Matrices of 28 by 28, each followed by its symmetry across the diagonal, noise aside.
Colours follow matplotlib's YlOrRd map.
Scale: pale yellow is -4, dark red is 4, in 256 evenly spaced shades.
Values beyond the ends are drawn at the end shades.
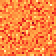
symmetric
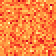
neither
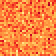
neither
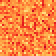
neither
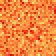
symmetric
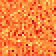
neither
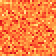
neither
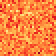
neither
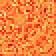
symmetric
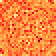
symmetric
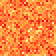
symmetric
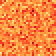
neither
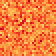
symmetric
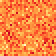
neither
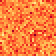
symmetric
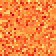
neither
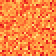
symmetric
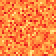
symmetric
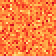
neither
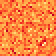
symmetric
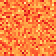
neither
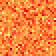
neither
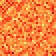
symmetric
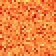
neither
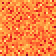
symmetric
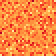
symmetric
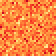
symmetric
